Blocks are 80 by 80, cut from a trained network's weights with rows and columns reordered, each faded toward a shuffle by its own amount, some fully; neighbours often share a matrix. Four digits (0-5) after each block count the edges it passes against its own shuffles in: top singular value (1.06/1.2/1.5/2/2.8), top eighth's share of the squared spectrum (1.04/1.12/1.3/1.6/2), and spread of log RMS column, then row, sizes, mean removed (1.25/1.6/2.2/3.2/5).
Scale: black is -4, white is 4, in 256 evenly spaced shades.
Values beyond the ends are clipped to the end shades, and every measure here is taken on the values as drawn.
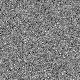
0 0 0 0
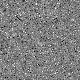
0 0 0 0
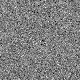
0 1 0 0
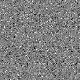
3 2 0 2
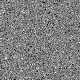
0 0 0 0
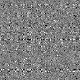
4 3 1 3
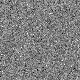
0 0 0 0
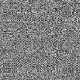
4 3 1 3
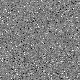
2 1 0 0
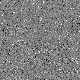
2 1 0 1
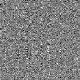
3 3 2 2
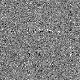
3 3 2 2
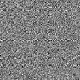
4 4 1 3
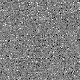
3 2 0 2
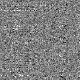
3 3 2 2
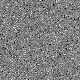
1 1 0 0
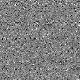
3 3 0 2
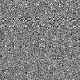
4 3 1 3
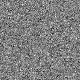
2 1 0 0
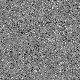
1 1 0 0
